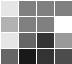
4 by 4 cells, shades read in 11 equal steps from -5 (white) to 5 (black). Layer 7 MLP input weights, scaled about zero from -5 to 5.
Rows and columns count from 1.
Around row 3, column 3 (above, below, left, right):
0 3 1 -1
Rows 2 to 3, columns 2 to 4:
0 0 -5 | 1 3 -1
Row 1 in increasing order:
-4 0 0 0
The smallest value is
-5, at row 2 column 4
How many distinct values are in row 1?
2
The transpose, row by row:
-4 -2 -4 1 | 0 0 1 4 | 0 0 3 3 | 0 -5 -1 2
